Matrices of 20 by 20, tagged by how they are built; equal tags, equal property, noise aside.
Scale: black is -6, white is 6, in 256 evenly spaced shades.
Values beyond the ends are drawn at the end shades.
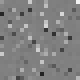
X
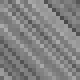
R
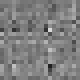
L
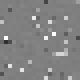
X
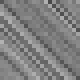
R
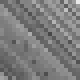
R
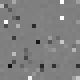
X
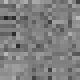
L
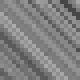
R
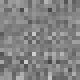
L
